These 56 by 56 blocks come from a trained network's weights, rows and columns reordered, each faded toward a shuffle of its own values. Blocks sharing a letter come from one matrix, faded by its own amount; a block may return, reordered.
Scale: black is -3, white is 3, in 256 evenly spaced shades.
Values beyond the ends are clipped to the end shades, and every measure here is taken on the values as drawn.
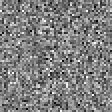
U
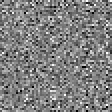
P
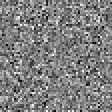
P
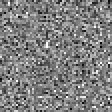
P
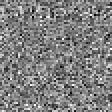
U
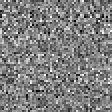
U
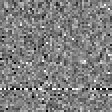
P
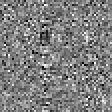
P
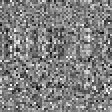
U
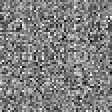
U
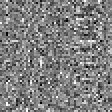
P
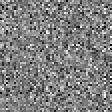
P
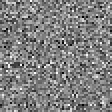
U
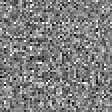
P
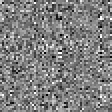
P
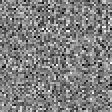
U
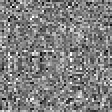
U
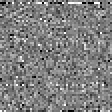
P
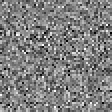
U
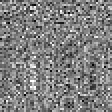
U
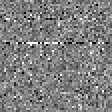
P
